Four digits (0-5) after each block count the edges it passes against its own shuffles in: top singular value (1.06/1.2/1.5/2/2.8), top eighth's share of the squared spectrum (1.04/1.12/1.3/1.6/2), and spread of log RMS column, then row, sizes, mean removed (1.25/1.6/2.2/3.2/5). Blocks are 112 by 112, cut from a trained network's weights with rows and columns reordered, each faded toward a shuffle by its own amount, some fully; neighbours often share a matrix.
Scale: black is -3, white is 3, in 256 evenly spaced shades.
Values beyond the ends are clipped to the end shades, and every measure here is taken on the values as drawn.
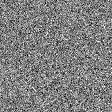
1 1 0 0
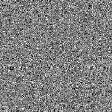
3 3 1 2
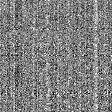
4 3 1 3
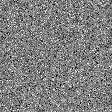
0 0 0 0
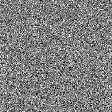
3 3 1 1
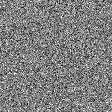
0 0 0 0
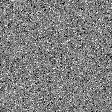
0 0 0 0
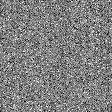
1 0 0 0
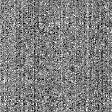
3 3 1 3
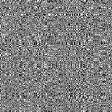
4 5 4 3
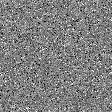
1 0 0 0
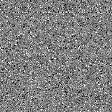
3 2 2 1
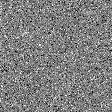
0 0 0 0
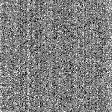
3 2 0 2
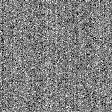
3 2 0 1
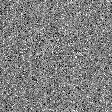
1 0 0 0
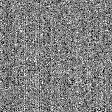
3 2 0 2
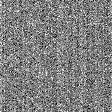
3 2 0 1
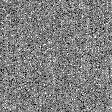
1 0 0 0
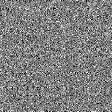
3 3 1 3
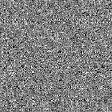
3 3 1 3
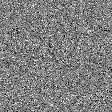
1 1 0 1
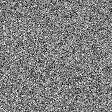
1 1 0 0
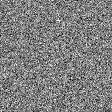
2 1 0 0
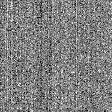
3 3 1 2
